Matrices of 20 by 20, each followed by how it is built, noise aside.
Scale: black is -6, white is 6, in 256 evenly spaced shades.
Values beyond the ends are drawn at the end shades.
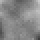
smooth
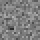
noise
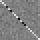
diagonal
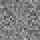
noise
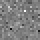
noise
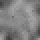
smooth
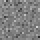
noise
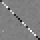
diagonal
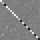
diagonal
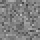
noise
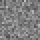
noise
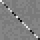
diagonal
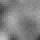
smooth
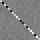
diagonal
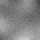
smooth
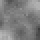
smooth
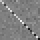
diagonal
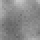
smooth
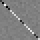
diagonal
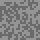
noise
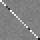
diagonal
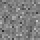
noise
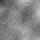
smooth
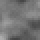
smooth
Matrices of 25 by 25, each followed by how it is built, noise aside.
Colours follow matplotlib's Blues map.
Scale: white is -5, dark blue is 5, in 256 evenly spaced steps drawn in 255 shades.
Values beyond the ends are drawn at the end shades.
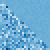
lower triangular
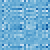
low rank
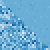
lower triangular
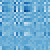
low rank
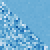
lower triangular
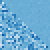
lower triangular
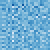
low rank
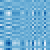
low rank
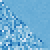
lower triangular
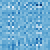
low rank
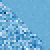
lower triangular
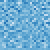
low rank
